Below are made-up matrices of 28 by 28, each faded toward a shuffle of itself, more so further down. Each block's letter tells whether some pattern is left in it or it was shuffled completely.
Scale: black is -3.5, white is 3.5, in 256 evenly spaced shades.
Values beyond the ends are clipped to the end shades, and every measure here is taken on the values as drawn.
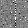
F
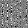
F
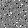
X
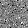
X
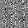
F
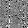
F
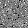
X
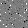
X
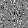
F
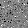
X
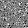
X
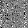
F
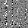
F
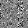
F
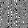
F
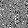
F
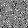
X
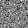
X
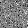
X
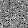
X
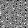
F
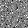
X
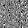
F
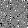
F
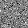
X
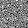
X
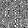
F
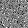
X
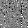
F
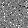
X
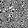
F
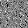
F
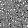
X
